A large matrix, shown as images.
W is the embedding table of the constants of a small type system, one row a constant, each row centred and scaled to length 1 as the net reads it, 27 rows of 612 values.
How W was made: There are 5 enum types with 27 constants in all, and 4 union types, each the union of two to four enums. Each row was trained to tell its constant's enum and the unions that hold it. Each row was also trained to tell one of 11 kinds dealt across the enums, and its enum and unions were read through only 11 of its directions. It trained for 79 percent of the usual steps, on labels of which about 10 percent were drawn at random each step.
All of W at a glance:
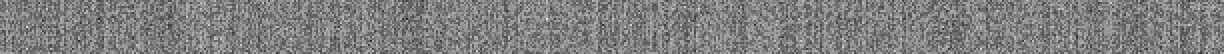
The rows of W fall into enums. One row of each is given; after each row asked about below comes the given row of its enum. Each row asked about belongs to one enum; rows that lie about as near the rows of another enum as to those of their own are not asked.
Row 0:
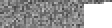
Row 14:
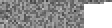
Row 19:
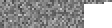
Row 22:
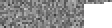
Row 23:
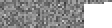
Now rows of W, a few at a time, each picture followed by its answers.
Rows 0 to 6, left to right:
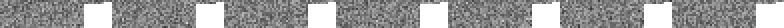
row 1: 23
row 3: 19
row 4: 19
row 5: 22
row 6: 14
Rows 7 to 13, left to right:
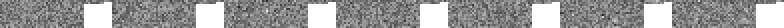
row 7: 14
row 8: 0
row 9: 23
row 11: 22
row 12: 14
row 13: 0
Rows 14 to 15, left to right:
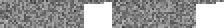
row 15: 0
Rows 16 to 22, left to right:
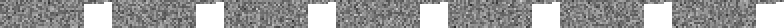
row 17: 14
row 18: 23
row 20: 22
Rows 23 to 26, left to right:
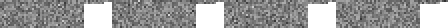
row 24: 19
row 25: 23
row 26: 14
